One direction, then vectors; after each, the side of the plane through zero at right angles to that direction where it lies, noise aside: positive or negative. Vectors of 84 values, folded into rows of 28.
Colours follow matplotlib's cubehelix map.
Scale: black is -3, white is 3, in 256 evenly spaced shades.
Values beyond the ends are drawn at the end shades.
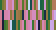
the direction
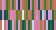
negative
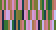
positive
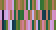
positive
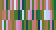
negative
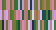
positive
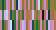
positive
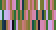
positive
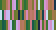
positive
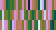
negative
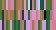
positive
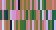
negative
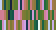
negative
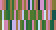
negative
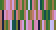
positive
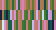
negative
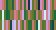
negative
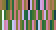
negative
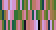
positive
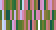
negative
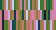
positive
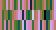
positive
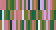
negative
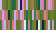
negative
